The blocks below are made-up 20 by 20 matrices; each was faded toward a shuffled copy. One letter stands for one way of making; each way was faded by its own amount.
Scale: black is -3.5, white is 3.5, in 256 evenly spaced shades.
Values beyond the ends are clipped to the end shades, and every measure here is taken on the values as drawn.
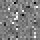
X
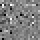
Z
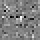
Z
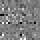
Z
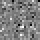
X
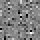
X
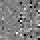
X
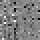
X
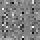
Z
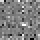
Z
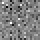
X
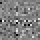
Z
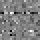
Z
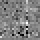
Z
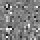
Z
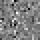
X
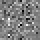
X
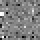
Z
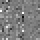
X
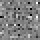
Z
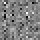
X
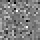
X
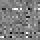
Z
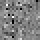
X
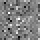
X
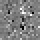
X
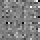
Z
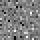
X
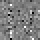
X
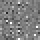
X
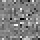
Z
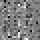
X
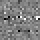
Z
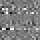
Z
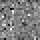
X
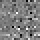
Z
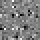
Z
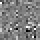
Z
